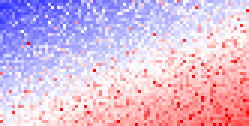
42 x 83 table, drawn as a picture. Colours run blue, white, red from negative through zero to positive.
The ninth with the highest average is the bottom right. The histogram is bell-shaped. Values rise toward the bottom right. No regular stripes run through it. Neither half mirrors the other. The ninth with the lowest average is the top left.
